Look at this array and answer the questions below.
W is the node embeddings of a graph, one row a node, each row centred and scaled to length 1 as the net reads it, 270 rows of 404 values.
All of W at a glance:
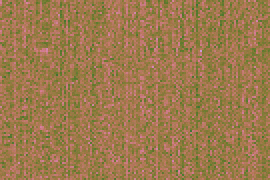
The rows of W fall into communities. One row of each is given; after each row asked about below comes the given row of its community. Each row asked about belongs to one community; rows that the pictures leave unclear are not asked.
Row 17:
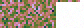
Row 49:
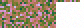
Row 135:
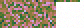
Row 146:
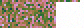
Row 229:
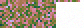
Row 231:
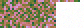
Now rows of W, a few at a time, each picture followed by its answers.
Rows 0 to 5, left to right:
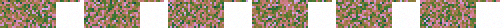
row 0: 17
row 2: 229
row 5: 229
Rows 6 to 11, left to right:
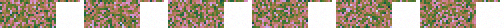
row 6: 17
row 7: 17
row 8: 229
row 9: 229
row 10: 17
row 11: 146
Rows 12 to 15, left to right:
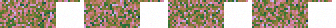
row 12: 231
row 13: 231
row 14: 229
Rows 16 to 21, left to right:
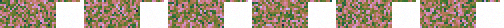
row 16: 146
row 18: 17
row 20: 146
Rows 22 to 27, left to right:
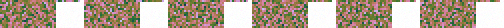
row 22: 17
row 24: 49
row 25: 17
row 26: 17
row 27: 231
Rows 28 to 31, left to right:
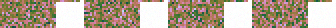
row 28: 135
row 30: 229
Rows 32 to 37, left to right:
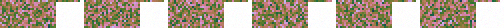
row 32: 146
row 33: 231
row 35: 146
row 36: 146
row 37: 17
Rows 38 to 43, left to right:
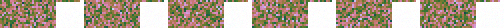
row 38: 146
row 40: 146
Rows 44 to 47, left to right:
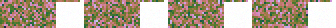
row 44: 231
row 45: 229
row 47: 231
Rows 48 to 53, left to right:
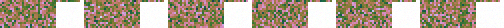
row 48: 229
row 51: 229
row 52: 17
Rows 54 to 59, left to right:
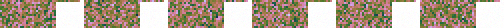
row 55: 49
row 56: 231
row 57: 231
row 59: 229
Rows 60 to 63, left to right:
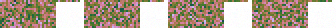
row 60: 229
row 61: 231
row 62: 135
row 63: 146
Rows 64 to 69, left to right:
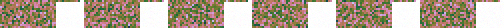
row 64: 146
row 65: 17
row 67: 229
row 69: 231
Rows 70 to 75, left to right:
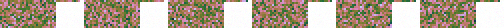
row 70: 17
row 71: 135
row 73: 135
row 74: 135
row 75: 135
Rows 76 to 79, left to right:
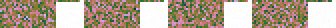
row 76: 135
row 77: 135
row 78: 49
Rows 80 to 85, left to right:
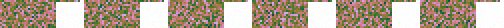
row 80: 135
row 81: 135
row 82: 17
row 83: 135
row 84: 146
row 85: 17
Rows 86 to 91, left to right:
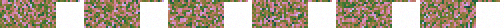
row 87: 17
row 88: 135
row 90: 135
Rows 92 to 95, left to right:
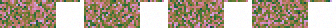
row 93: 231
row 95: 17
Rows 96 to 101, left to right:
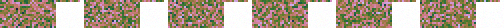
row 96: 17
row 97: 17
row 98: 49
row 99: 17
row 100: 231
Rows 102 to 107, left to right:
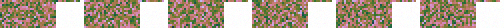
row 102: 135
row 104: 17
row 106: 229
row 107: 17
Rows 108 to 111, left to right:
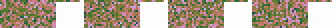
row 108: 17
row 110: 135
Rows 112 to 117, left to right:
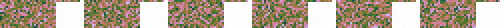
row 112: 49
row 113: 229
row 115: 231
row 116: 229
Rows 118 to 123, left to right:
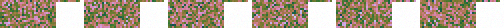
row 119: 229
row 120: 135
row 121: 135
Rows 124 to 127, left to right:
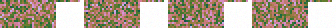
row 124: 17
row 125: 49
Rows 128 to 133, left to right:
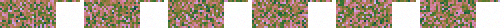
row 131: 229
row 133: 17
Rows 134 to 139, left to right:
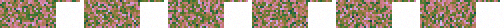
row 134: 229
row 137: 135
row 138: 135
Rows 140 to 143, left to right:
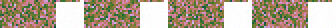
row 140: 229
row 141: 17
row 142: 135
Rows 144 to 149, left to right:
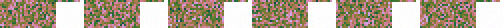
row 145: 146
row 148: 135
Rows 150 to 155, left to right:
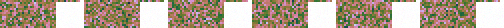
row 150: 231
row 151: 231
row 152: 146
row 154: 146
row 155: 135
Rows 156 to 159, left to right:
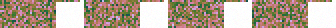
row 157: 146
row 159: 229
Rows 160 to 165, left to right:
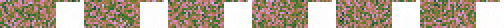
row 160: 229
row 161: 17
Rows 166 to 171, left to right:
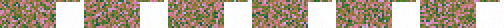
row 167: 231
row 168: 231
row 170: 146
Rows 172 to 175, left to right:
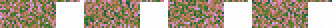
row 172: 17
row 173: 229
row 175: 146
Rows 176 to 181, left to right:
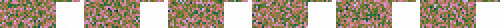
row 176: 135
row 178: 229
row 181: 146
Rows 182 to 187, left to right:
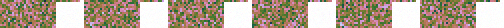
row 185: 229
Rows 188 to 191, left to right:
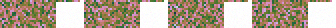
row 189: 135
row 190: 17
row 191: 17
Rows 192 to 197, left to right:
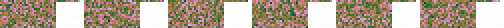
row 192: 231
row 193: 135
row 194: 146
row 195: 229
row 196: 135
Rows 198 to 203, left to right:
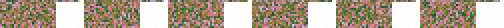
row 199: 49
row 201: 135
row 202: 229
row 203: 146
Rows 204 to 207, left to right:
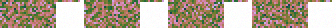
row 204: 17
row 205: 17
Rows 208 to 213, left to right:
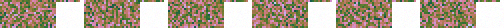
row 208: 17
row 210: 229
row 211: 231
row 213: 135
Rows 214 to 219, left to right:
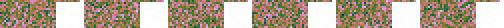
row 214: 17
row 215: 135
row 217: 231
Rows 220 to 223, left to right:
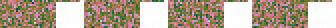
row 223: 231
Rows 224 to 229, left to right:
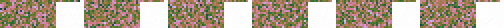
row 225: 49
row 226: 229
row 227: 231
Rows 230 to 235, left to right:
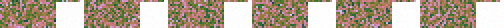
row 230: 229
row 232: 231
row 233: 231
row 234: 49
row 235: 17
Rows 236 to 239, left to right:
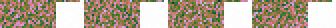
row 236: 17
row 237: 146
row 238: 146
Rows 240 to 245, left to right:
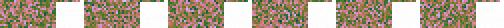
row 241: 135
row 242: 146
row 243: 146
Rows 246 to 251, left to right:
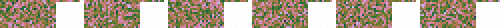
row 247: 49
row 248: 135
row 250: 231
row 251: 17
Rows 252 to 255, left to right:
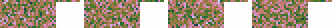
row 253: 146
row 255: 146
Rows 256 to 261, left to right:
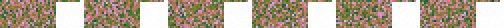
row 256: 146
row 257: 231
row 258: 229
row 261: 146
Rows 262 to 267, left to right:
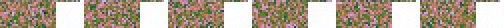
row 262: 231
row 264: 135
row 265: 229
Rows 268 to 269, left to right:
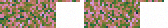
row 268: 17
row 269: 231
